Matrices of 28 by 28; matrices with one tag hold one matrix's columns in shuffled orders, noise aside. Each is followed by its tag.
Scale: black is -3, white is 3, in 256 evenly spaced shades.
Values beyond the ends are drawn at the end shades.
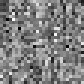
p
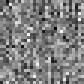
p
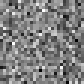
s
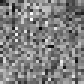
p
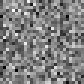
s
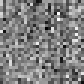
p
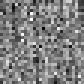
p
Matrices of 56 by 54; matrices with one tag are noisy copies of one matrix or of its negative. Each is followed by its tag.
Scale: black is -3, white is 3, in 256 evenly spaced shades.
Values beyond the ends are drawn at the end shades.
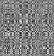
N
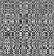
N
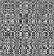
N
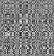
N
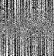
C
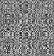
N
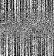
C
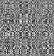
N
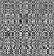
N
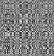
N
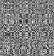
N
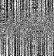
C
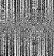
C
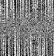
C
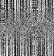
C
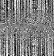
C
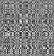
N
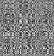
N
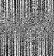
C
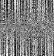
C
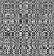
N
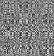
N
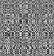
N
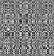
N
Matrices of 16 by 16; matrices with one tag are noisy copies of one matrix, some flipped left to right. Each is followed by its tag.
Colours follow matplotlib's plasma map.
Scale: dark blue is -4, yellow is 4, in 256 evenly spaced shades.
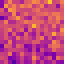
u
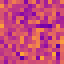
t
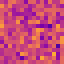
t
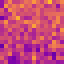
u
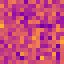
t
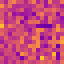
t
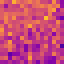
u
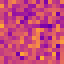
t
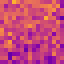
u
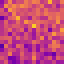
u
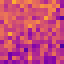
u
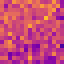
u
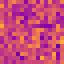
t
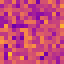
t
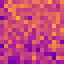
u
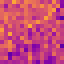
u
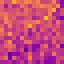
u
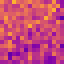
u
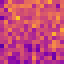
u
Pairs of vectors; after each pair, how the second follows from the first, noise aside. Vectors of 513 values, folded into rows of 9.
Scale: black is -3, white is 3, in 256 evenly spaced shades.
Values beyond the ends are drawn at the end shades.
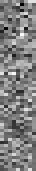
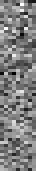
negated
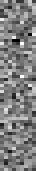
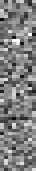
negated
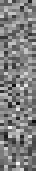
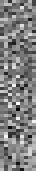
negated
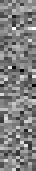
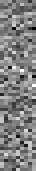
negated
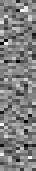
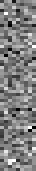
reversed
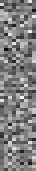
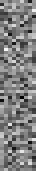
negated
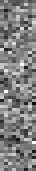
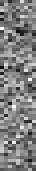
reversed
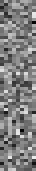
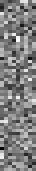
reversed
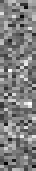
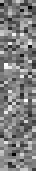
reversed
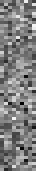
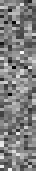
reversed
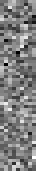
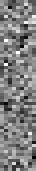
negated
